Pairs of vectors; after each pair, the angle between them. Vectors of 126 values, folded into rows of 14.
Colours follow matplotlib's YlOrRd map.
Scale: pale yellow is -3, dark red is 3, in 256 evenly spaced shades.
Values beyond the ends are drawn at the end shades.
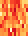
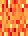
partly aligned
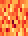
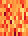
partly opposed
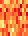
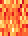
nearly parallel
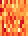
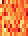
nearly opposite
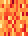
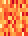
nearly parallel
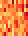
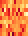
partly opposed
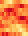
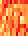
partly opposed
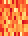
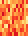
orthogonal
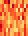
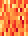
nearly opposite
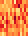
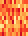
nearly opposite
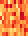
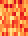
nearly parallel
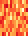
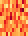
nearly opposite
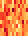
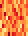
orthogonal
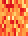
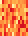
orthogonal
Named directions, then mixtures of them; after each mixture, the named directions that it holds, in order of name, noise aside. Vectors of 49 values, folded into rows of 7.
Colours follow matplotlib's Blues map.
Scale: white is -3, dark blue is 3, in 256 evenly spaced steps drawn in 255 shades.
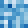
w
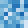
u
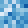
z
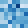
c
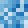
u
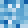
c, w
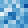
z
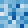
c, z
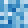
c, u, w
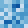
c, u, z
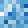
z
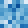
c, w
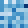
u, w, z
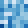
w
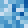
u, z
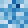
c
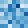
c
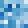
w, z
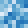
z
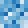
u, z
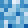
c, w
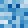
c, w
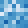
z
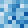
c, z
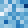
u, z
